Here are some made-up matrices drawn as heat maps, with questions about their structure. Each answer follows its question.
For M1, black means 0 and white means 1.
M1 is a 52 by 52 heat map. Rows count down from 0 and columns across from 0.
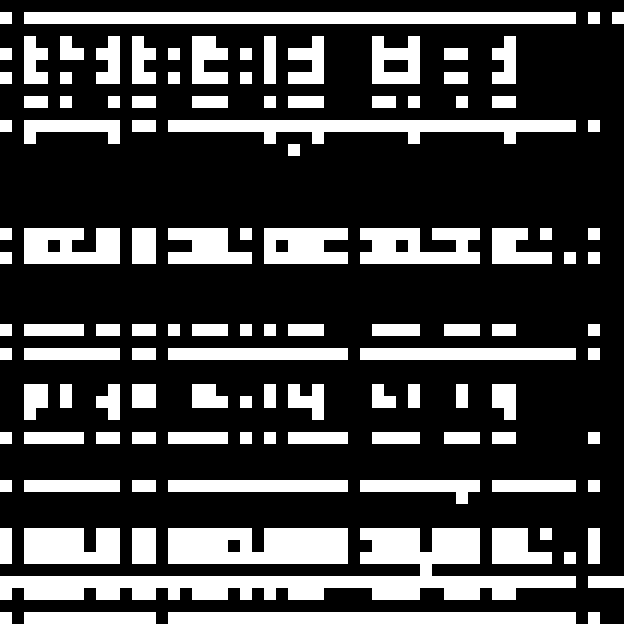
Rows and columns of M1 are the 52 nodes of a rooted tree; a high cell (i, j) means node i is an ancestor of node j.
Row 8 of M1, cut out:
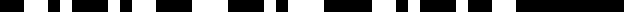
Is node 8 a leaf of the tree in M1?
no
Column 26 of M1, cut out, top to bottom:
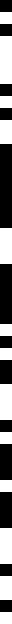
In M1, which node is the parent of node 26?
34
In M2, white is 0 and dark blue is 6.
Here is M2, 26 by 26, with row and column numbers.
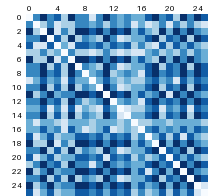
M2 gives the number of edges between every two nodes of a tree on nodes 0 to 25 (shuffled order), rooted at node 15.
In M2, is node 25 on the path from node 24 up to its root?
yes
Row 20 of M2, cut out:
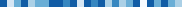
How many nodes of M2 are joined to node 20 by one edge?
2
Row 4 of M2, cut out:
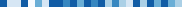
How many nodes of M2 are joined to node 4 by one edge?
4
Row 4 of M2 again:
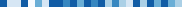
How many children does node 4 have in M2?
3
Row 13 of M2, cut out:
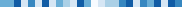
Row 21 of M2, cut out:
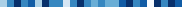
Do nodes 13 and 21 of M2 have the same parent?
no
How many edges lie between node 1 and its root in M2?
1
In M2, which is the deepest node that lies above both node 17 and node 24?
1
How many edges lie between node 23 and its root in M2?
3
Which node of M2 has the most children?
13
